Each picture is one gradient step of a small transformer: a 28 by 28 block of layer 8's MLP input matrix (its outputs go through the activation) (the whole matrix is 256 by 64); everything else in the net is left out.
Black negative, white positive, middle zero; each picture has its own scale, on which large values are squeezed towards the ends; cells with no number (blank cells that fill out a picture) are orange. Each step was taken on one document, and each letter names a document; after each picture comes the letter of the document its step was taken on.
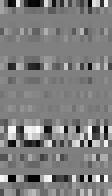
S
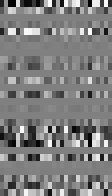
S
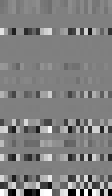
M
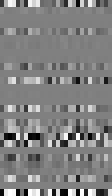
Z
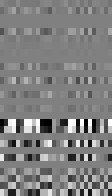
M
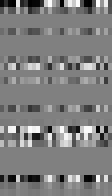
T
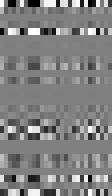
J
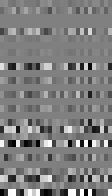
M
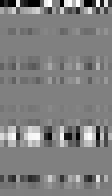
T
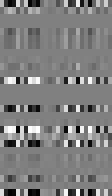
Z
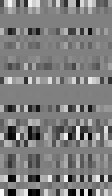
Z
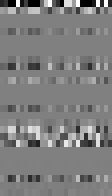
T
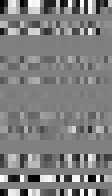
J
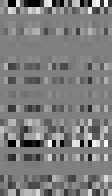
S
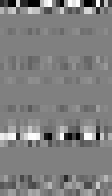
T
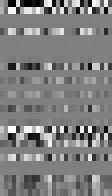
S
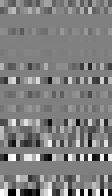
M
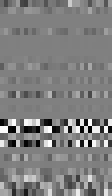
M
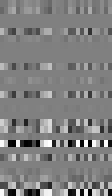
M
